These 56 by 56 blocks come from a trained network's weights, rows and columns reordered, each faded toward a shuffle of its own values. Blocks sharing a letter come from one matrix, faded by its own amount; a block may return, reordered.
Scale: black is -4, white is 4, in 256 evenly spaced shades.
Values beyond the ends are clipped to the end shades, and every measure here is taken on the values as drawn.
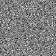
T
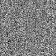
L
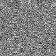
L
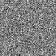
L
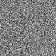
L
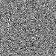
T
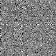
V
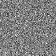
T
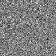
T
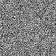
L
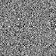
T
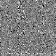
V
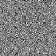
L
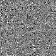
V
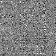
V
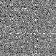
V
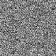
L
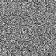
L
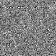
T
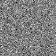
T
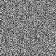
L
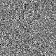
L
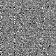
V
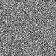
L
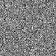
L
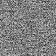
L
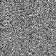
T
